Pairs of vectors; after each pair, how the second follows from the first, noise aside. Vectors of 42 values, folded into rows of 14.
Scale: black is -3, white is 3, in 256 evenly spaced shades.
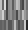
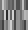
wrapped around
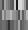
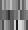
wrapped around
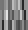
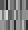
shuffled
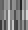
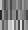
shuffled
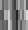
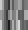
wrapped around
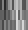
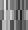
wrapped around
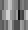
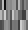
shuffled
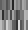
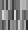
wrapped around
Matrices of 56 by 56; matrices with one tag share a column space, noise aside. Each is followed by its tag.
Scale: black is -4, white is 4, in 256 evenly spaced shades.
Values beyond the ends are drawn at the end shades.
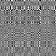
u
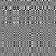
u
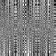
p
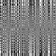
p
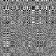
u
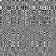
u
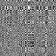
u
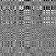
u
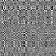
u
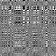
u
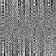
p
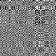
u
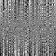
p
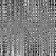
p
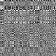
u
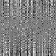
p
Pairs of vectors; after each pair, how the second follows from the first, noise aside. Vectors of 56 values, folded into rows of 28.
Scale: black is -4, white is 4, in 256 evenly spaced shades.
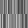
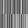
shuffled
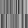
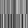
shuffled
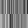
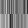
copied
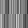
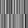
shuffled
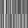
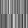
shuffled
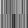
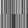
copied
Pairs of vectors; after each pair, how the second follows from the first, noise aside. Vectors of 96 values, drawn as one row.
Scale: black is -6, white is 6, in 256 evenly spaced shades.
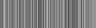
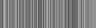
copied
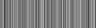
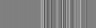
partly zeroed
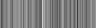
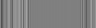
partly zeroed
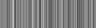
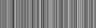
negated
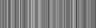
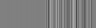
partly zeroed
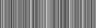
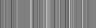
partly zeroed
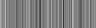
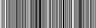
scaled up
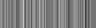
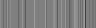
partly zeroed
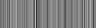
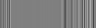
partly zeroed
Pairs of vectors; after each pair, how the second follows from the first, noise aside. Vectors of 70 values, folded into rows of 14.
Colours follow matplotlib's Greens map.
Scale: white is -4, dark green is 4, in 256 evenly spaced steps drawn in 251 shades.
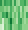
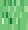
partly zeroed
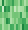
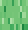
partly zeroed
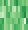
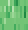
partly zeroed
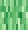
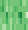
partly zeroed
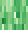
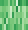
shuffled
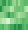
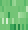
partly zeroed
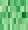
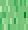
partly zeroed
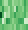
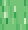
partly zeroed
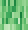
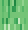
partly zeroed
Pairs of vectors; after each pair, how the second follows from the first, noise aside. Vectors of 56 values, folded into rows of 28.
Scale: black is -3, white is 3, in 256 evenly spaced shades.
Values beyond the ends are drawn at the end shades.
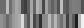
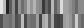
reversed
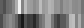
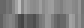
shrunk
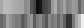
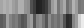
copied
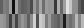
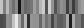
reversed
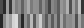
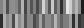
reversed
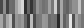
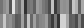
reversed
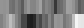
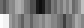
wrapped around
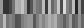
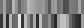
reversed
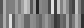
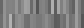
shrunk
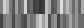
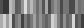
wrapped around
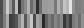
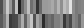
copied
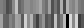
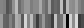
copied
